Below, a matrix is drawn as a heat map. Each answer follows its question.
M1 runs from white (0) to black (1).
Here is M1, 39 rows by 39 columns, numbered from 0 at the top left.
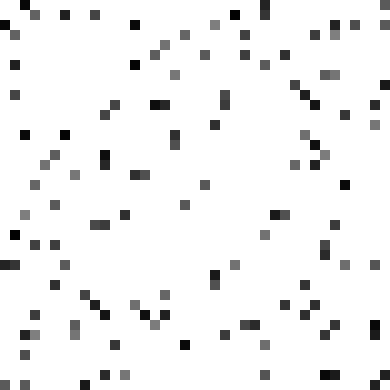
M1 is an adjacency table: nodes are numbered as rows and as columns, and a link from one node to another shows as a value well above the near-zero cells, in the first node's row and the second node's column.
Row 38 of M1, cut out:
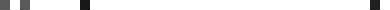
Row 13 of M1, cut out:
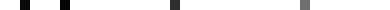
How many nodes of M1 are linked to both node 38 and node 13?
1
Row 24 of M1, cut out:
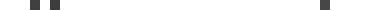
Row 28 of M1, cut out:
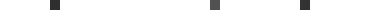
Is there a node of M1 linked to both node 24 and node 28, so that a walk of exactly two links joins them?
yes
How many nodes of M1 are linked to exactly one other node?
4
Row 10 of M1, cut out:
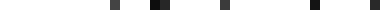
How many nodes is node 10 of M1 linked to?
6
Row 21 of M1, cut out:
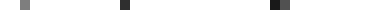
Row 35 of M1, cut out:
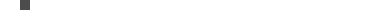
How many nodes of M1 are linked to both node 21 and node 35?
1
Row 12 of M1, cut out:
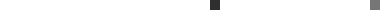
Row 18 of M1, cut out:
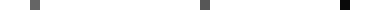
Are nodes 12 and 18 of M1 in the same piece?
yes
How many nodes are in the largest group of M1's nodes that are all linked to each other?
3
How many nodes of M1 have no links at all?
2
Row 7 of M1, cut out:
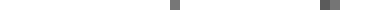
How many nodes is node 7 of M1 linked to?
3
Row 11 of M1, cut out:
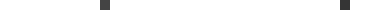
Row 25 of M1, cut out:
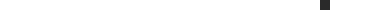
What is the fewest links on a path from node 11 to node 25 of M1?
4
